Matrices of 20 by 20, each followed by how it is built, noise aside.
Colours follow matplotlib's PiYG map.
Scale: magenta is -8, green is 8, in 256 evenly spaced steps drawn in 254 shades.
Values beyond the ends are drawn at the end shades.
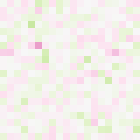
noise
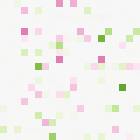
sparse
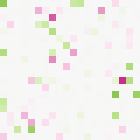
sparse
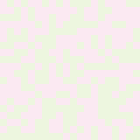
noise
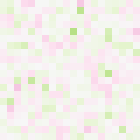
noise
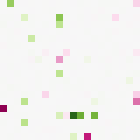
sparse
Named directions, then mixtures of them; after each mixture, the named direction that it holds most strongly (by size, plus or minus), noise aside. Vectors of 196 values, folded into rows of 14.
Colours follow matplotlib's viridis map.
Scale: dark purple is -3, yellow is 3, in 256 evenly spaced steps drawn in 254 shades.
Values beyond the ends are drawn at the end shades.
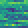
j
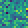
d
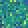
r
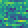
j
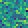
d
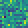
r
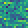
d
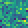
d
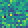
r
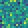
r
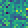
d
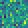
r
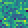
d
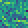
d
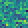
d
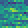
j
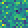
d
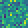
r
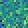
r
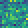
r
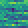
j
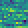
j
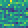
j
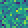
r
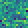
d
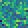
d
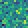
d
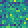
r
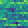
j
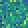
r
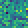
d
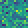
d
